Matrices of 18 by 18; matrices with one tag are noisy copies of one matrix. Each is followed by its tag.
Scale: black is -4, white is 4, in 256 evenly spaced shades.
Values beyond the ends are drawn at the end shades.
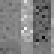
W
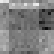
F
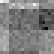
F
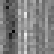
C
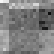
F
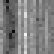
C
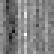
C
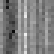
C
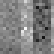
W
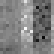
W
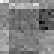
F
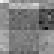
F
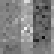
W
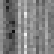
C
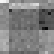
F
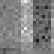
W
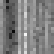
C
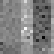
W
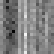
C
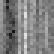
C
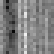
C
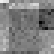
F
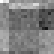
F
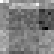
F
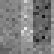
W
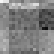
F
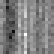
C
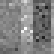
W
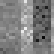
W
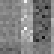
W
